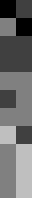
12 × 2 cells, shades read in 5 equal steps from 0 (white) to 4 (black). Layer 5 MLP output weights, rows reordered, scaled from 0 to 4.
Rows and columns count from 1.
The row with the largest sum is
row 1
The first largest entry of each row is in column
1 2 1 1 1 1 1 2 1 1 1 1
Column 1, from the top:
4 2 3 3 2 3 2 1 2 2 2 0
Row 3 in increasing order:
3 3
